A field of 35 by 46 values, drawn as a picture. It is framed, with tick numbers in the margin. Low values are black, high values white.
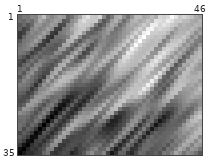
Mirror symmetry: none. Average level on the scale: 50%. Ninth with the highest average: top right. Grain: diagonal, up to the right. Ninth with the lowest average: bottom left. Slope: up to the top right. Lone odd cells: none.
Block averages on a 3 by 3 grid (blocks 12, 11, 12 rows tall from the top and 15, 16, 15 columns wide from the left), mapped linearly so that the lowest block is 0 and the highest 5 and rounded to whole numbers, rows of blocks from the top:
2 4 5
2 3 4
0 1 2
